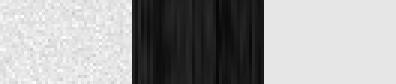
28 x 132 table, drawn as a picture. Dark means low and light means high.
It is made of 1 by 3 panels. Panel 1,1: very high, fine-grained, faint in contrast. Panel 1,2: very low, streaked downward, faint in contrast. Panel 1,3: very high, flat.
